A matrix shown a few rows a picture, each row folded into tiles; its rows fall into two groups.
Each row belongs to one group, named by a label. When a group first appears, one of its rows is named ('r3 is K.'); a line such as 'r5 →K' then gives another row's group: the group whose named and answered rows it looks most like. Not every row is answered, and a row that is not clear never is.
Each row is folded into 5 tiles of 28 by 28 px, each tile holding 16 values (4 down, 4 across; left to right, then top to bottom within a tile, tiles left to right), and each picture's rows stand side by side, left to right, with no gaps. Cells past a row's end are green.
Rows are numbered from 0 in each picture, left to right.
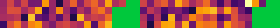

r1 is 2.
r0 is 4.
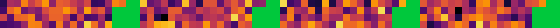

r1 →4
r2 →4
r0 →2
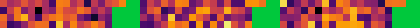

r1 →2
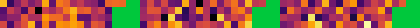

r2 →4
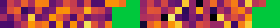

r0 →2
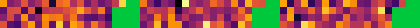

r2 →4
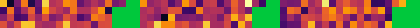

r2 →2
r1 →4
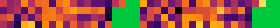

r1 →2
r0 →2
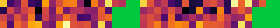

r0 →4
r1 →4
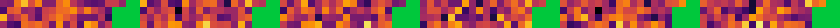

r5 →2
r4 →2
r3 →4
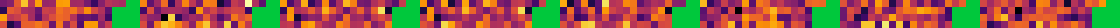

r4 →4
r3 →4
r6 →2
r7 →2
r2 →4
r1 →4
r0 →2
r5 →2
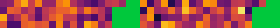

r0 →2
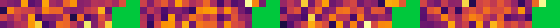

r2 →2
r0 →4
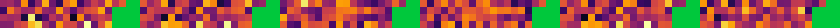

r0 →4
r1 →4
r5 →4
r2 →2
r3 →2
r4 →4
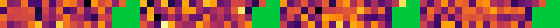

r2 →2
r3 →2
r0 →4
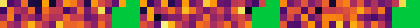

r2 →2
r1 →4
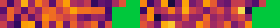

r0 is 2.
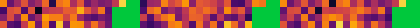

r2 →2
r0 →2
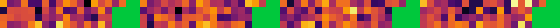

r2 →2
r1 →2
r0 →4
